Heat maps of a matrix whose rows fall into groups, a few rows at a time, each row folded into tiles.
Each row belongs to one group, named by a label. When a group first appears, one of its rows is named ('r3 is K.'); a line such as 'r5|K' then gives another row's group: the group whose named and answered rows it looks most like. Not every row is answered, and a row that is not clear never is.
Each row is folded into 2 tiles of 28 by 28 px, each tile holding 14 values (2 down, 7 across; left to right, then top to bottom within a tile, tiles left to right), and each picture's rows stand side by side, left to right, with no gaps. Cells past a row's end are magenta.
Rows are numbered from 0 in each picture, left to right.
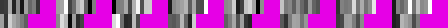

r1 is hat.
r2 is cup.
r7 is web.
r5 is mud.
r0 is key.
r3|web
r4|hat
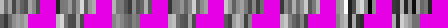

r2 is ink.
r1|cup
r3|cup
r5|cup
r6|hat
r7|key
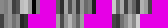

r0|hat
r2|mud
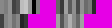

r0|hat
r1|key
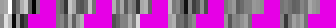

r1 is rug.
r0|hat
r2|mud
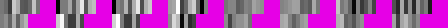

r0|rug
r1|cup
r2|cup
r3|hat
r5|rug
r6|ink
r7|key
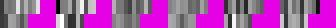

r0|web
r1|cup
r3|rug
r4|key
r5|key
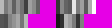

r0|mud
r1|web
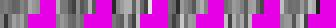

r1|ink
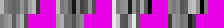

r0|ink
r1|ink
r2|ink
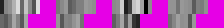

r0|web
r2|hat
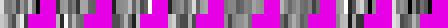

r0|ink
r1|key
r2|web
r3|cup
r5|mud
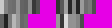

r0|mud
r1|key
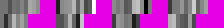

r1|web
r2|hat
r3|cup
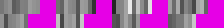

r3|mud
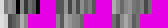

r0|ink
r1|key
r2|mud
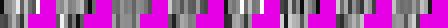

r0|web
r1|hat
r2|key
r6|mud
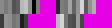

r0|hat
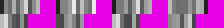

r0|cup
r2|cup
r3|ink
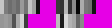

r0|ink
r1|key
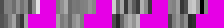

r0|web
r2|mud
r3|hat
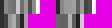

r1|web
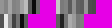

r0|hat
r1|mud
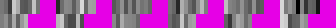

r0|rug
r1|cup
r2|key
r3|rug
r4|mud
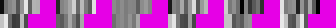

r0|cup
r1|web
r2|mud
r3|cup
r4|ink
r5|ink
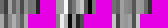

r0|key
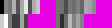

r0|cup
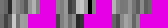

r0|rug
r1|hat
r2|mud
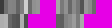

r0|cup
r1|mud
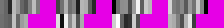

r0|rug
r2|cup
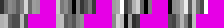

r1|ink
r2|hat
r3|web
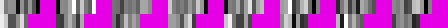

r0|ink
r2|rug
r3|ink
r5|hat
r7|hat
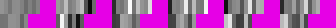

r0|mud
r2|web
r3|web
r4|cup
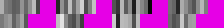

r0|ink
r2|key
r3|rug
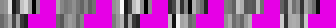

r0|hat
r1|mud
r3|key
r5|key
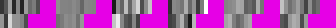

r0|key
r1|mud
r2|cup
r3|web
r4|rug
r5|mud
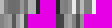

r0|ink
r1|web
